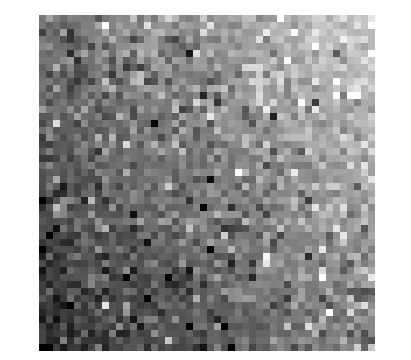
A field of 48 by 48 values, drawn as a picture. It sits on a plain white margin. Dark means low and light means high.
Slope: up to the top right. Mirror symmetry: none. Odd rows or columns: none. Stripes: none. Ninth with the lowest average: bottom left. Ninth with the highest average: top right.
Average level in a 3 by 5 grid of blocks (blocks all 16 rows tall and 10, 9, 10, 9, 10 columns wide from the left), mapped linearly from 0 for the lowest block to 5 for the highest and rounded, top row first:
23345
12234
01123
